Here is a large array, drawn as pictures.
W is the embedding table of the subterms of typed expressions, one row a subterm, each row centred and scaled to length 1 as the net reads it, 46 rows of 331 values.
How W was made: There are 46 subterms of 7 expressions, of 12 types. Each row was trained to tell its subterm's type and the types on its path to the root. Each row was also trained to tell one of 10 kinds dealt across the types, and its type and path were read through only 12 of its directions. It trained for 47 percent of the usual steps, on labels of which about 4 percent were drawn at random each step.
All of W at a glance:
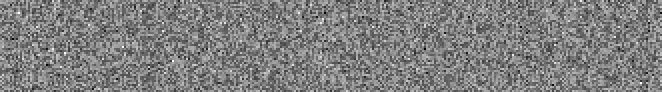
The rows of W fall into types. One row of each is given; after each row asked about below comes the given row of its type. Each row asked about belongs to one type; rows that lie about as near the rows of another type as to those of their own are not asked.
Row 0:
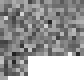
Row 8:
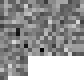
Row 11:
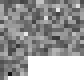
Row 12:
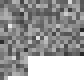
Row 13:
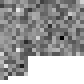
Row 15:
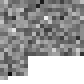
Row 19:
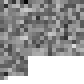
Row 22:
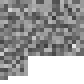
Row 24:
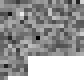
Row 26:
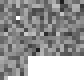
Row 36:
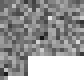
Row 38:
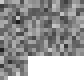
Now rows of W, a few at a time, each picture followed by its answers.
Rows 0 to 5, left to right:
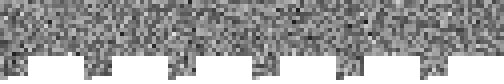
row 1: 38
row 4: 36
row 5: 26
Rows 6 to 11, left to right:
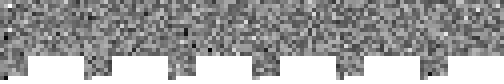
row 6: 8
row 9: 38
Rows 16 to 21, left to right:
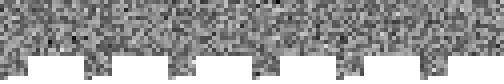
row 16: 24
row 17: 13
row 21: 0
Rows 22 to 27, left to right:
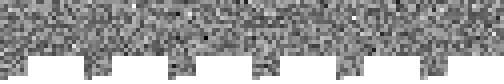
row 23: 0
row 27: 38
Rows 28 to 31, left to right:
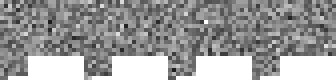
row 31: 22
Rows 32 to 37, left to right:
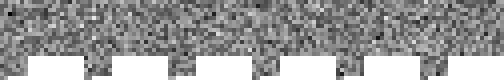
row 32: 0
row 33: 26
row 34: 15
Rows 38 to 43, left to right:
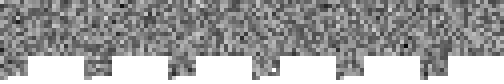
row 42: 24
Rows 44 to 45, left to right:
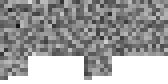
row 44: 26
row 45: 24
